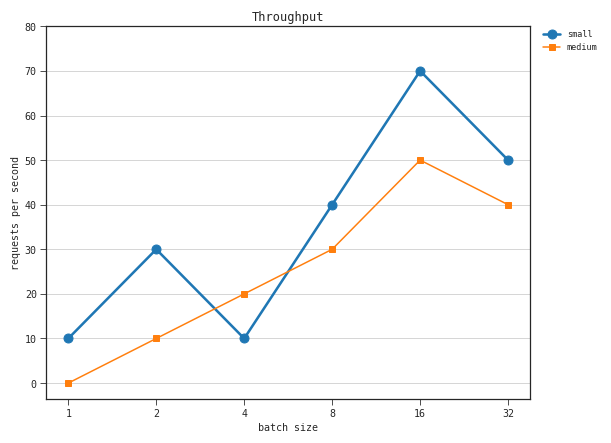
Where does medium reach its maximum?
16
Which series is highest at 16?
small
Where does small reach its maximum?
16
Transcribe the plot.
Title: Throughput
x-axis: batch size, ticks 1 2 4 8 16 32
y-axis: requests per second, ticks 0 10 20 30 40 50 60 70 80
Legend: small, medium
Values:
small: 10 30 10 40 70 50
medium: 0 10 20 30 50 40
